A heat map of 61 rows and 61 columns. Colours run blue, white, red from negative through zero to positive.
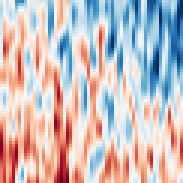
The top right is the ninth with the lowest average. Values rise toward the bottom left. The grain runs up and down.
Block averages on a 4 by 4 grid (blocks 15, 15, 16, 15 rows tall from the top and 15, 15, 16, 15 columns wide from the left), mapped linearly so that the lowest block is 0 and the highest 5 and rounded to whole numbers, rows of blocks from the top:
3 2 1 0
4 3 2 0
4 4 3 3
5 5 4 4
